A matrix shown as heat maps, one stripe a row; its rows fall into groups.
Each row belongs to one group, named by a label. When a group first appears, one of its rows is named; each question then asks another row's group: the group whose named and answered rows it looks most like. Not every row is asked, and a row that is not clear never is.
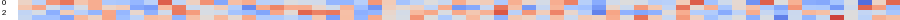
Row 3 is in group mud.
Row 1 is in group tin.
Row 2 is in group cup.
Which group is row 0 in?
mud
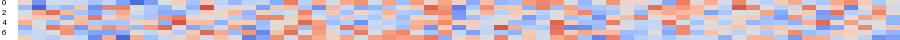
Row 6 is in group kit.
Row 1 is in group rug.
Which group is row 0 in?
kit
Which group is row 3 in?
tin
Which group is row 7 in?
cup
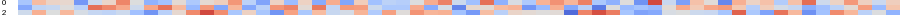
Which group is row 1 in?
tin
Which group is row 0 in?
rug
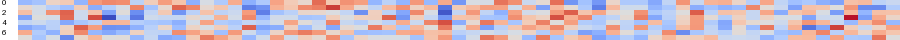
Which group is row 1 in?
cup
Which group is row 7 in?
rug
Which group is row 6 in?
cup
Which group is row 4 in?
rug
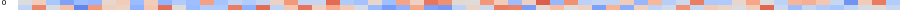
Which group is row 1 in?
tin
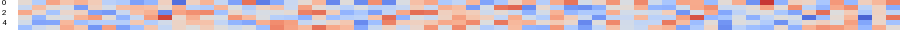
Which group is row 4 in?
cup
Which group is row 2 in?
cup
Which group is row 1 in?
tin
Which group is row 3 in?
mud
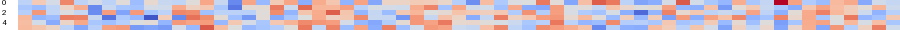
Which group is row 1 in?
cup
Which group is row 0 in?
kit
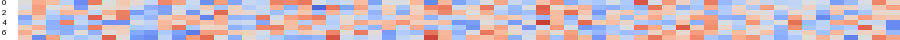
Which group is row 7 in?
rug
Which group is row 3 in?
tin
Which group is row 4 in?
kit
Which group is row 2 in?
rug
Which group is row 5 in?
tin
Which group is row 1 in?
rug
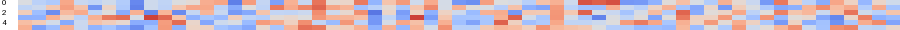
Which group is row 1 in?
cup
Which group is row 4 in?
tin
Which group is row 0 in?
kit
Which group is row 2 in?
kit
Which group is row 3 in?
tin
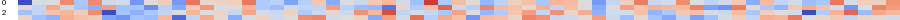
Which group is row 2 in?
mud
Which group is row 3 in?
kit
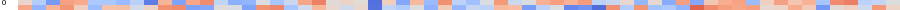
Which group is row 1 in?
tin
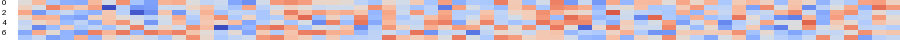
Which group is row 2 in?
kit
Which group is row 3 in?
rug
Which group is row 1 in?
mud
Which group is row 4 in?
rug
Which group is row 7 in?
cup
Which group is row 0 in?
tin
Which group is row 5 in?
cup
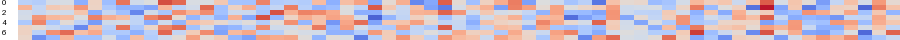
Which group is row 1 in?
mud
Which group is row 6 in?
mud
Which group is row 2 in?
cup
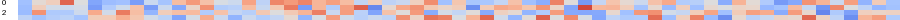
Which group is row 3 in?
rug
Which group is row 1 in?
kit
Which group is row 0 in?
cup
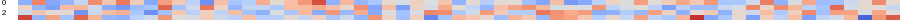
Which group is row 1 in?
kit
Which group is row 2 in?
rug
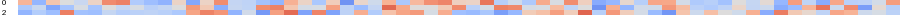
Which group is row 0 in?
rug
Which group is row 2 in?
kit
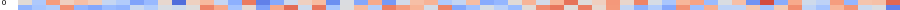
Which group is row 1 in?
kit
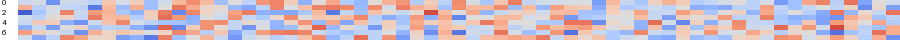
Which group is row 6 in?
tin
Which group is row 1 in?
cup
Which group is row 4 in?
rug
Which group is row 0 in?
cup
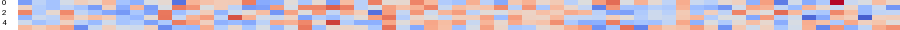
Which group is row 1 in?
cup
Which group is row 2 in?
kit
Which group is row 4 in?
cup
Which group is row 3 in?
mud
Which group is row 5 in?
rug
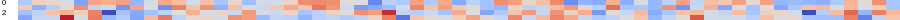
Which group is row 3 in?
mud
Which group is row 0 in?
tin
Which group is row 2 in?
mud
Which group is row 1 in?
cup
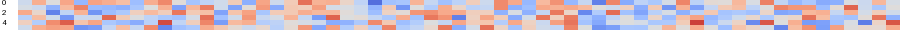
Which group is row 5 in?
rug
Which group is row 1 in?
kit
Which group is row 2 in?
cup
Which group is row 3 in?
rug
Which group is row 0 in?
tin
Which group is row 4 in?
mud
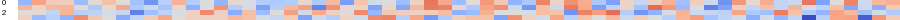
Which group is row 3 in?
mud
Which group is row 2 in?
kit
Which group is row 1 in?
rug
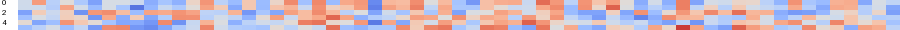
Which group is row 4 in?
kit
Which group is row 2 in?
tin
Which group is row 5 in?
rug
